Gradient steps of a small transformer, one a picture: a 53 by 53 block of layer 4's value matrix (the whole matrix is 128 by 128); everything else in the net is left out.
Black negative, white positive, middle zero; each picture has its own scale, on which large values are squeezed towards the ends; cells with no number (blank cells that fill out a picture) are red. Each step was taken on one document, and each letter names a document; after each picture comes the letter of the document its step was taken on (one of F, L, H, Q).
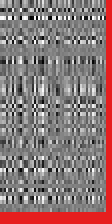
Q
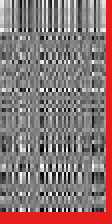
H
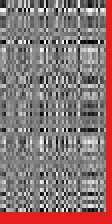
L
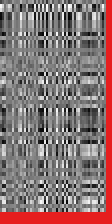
L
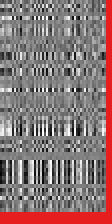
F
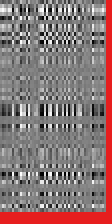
H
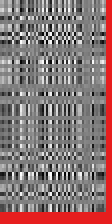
H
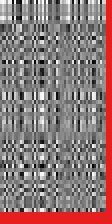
Q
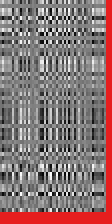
H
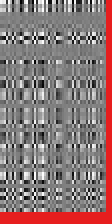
Q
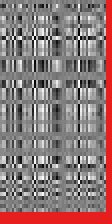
Q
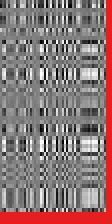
L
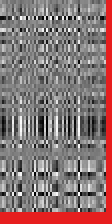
H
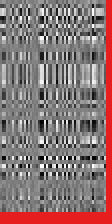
H
